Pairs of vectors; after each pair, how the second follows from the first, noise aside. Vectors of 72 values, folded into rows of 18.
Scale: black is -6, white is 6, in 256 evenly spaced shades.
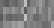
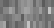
shuffled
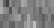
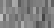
shuffled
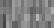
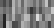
scaled up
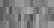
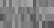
shuffled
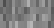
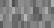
shuffled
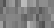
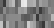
scaled up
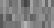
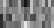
scaled up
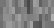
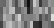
scaled up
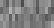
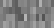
shuffled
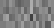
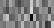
scaled up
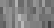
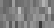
shuffled
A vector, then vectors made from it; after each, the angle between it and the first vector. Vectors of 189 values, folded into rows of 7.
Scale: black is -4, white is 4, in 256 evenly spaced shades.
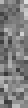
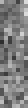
nearly parallel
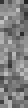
nearly opposite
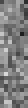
nearly opposite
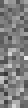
partly aligned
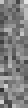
nearly parallel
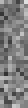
nearly parallel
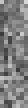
nearly parallel
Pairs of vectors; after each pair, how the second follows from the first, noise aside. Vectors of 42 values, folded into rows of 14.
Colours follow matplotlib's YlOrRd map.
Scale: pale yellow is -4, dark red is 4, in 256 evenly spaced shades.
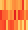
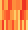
sign-scrambled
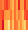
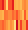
shuffled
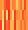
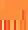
partly zeroed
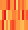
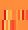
partly zeroed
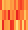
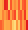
shuffled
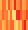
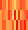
sign-scrambled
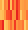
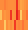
partly zeroed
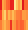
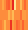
partly zeroed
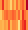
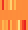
partly zeroed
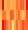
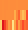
partly zeroed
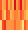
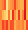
shuffled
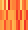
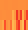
partly zeroed
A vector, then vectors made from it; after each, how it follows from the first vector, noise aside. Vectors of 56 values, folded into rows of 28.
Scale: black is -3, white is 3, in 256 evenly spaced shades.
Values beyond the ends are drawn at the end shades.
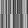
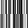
scaled up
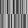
sign-scrambled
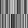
sign-scrambled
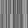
shrunk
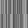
shrunk
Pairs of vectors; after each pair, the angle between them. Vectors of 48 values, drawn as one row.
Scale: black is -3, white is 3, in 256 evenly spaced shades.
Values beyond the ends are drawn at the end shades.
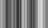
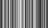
partly opposed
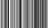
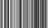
nearly parallel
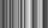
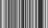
partly opposed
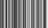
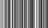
orthogonal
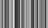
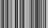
partly aligned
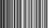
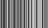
partly aligned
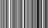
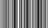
partly aligned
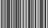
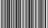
nearly parallel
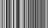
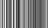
nearly parallel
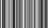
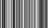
nearly parallel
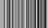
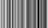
nearly parallel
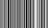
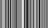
partly aligned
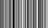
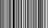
nearly parallel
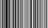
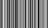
orthogonal
